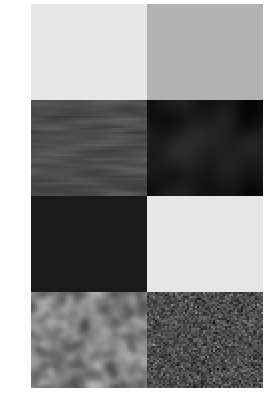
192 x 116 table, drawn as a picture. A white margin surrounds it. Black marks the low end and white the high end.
It is made of 4 by 2 panels. Panel 1,1: very high, flat. Panel 1,2: high, flat. Panel 2,1: low, streaked across, faint in contrast. Panel 2,2: very low, smooth, faint in contrast. Panel 3,1: very low, flat. Panel 3,2: very high, flat. Panel 4,1: middling, blotchy. Panel 4,2: low, fine-grained.
